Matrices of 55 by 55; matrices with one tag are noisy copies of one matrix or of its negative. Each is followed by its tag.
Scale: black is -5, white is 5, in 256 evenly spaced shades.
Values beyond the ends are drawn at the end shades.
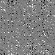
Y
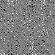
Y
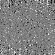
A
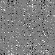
Y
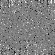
A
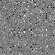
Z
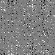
Y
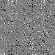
Y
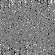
A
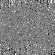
A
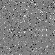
Z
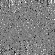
A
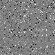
Z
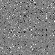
Z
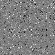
Z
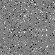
Z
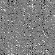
Y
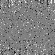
A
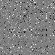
Z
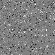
Z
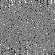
A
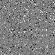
Z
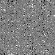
Y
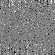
A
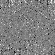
A
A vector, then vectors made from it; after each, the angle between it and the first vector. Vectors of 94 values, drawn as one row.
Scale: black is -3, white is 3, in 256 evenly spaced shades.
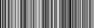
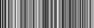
nearly parallel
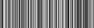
orthogonal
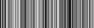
nearly parallel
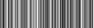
partly aligned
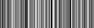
partly aligned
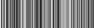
nearly opposite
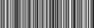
partly opposed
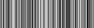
orthogonal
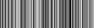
nearly parallel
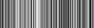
partly aligned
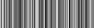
orthogonal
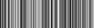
nearly parallel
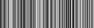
partly aligned
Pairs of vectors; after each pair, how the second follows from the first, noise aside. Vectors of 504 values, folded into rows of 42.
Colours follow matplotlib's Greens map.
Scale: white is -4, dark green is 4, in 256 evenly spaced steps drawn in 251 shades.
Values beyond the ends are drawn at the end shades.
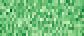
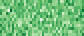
copied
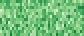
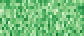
copied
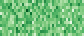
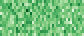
copied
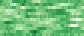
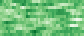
copied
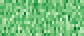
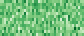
copied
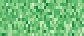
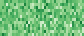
copied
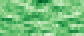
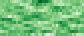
copied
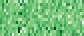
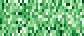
scaled up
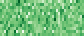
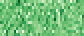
copied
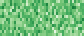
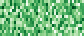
scaled up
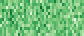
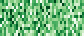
scaled up
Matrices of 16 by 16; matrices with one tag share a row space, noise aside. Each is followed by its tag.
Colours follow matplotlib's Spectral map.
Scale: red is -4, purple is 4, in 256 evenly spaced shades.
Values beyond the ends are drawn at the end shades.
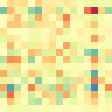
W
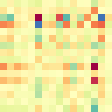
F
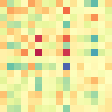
W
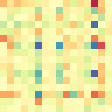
F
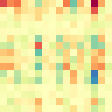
F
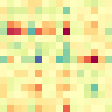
W
